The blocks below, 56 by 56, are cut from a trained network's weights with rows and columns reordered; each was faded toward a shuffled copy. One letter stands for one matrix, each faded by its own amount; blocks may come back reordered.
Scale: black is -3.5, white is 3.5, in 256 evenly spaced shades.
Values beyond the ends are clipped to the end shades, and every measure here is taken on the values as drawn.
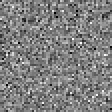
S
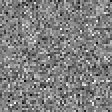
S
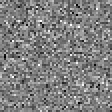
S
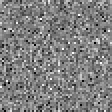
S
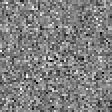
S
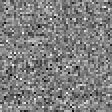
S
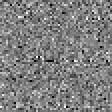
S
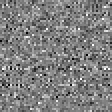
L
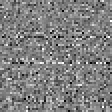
L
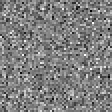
S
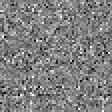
S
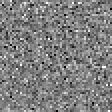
S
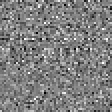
L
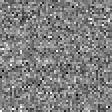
S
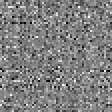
L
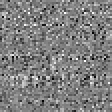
L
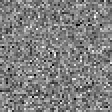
S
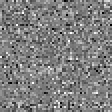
L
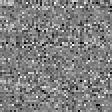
L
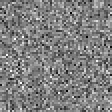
S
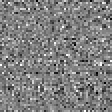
L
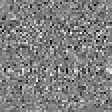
L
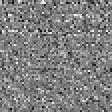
L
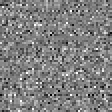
L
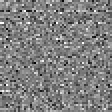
L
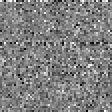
L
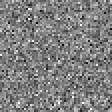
S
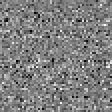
L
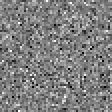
S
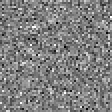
S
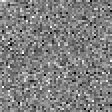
S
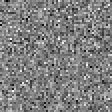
S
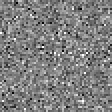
S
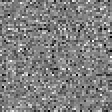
L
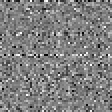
L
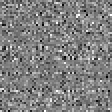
L
